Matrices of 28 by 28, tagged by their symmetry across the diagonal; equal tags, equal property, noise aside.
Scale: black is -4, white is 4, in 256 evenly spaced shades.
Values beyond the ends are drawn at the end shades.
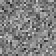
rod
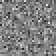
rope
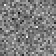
rod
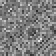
rod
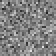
rod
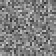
rope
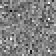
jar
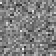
jar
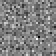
rope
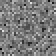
rod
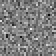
jar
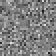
rope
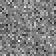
rope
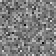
rod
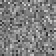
jar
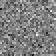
jar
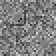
rod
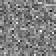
jar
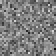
jar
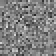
rope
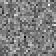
jar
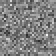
jar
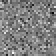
rope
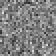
jar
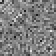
rod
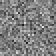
rope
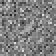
rod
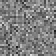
rope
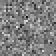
rope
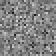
rod
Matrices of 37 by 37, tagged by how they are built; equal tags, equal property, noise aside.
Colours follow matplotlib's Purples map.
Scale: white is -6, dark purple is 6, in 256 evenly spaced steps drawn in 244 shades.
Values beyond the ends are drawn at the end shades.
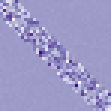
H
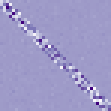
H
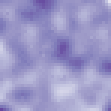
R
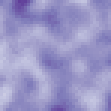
R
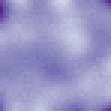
R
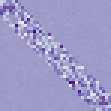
H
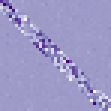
H
